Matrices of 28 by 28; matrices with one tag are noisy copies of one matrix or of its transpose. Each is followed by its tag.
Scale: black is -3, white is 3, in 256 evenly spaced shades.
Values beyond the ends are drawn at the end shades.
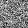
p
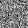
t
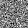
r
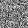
t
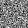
r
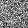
p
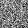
p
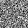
r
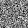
r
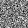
r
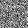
t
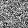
p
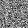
t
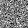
r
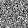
r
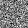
r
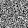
r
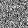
t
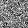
p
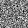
r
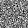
r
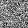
p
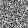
r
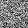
p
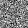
r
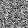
t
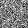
p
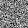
r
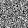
r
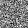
r
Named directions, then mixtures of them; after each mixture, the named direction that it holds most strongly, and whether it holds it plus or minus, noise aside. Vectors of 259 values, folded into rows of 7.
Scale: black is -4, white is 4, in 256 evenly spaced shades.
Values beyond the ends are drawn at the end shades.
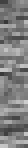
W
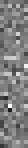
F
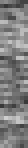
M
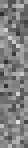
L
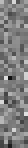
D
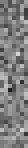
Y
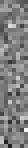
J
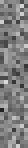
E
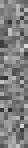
E, plus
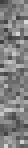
W, plus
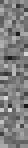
F, minus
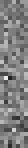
D, plus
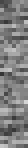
W, plus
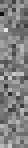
L, plus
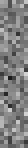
D, plus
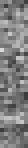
M, plus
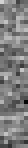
W, minus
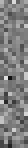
D, plus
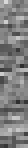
W, minus
